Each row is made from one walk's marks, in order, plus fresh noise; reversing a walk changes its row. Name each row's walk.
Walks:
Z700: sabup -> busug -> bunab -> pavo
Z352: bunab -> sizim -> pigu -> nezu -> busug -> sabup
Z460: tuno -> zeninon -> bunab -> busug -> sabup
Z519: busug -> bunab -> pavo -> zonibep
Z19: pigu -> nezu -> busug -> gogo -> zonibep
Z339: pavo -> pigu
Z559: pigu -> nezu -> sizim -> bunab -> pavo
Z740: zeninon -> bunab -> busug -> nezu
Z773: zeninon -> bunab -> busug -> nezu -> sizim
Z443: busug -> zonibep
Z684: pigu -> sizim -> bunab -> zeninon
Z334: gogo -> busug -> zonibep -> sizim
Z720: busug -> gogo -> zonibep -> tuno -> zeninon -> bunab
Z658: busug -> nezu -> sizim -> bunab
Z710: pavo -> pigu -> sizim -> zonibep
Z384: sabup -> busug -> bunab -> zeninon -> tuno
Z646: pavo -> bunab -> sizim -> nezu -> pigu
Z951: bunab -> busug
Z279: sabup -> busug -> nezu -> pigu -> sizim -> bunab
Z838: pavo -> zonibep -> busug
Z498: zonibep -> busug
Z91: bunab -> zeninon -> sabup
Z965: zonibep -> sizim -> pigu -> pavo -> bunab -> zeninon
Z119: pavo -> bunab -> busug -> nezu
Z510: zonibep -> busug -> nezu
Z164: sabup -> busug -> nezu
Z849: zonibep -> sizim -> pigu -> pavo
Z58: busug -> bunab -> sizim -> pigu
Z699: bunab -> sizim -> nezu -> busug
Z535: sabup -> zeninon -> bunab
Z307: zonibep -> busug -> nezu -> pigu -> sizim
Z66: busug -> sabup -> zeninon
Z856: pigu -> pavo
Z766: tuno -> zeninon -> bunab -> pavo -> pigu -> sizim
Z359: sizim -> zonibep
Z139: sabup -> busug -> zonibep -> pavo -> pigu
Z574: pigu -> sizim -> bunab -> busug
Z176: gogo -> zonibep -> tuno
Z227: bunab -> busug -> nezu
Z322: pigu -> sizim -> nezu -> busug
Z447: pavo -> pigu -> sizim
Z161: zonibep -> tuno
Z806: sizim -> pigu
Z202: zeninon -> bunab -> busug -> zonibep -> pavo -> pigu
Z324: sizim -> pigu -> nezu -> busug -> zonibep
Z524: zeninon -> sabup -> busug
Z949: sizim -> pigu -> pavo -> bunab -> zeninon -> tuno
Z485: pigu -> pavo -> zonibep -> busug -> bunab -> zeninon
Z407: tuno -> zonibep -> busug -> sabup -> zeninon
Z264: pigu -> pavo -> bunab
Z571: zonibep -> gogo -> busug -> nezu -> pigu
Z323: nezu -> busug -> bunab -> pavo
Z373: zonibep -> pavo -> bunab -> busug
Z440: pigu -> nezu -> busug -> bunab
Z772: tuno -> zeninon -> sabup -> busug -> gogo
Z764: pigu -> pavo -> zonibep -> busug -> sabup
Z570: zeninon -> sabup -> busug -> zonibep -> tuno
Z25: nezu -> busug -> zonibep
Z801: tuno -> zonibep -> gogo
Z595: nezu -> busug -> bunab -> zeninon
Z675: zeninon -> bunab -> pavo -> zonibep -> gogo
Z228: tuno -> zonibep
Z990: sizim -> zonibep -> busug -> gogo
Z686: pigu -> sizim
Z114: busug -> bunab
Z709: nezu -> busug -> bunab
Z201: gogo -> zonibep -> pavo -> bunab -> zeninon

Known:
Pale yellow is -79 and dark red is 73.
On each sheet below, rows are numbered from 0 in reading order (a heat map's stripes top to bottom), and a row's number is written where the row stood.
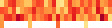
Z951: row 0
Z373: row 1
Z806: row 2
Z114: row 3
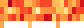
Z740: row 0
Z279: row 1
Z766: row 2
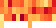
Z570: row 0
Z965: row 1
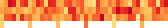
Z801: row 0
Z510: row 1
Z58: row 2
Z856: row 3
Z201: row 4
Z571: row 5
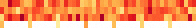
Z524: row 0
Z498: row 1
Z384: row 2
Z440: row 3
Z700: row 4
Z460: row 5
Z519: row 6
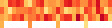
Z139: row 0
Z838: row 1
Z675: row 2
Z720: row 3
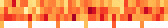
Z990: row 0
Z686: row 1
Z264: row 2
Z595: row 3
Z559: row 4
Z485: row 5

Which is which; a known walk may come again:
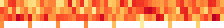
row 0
Z699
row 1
Z686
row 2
Z359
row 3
Z227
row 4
Z510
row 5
Z66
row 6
Z58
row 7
Z535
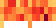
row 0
Z498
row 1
Z91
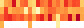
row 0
Z990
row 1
Z773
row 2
Z384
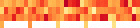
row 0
Z949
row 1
Z574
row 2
Z164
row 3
Z279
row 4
Z443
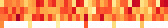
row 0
Z352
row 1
Z772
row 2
Z176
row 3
Z646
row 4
Z334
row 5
Z307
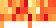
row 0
Z766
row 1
Z447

